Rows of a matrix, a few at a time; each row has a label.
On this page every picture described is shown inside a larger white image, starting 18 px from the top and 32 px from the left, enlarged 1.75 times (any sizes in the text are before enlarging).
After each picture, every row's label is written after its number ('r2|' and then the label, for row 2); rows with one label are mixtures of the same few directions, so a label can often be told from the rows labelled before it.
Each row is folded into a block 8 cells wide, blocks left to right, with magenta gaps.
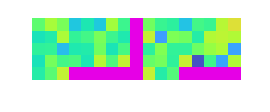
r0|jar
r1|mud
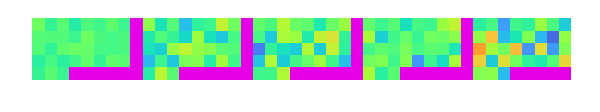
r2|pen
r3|pen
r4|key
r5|mud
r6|key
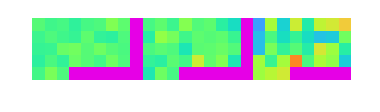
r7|pen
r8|mud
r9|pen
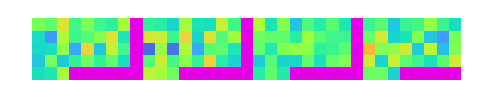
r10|key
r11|key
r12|pen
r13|key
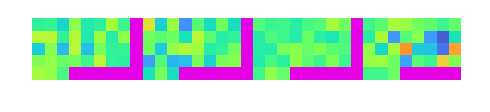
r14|key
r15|pen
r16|pen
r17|mud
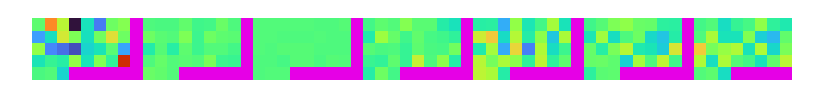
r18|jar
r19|key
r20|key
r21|mud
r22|key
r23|mud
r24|key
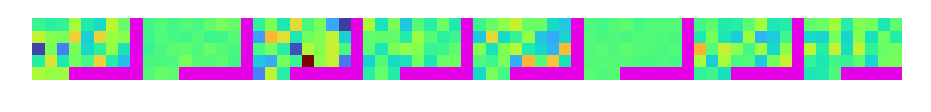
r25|key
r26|pen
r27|mud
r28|pen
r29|mud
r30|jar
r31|key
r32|key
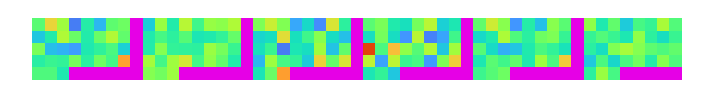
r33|jar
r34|pen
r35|jar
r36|key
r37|jar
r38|pen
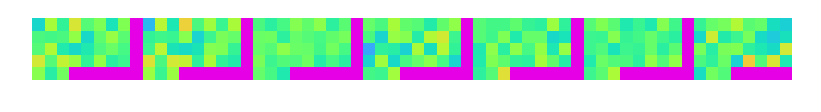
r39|pen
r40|pen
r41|jar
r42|key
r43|jar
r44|jar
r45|mud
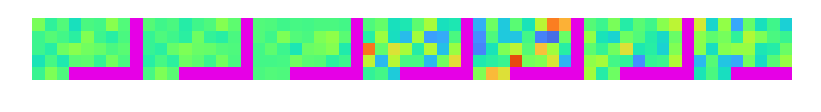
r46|pen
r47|pen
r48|mud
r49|key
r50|pen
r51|mud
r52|pen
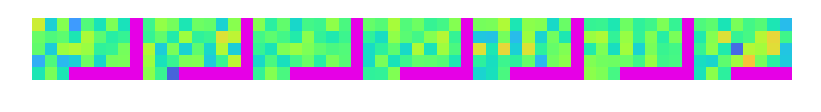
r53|pen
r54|jar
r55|pen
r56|key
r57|key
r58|key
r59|mud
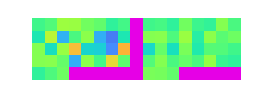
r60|mud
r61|key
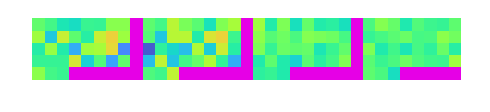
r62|mud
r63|key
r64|pen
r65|jar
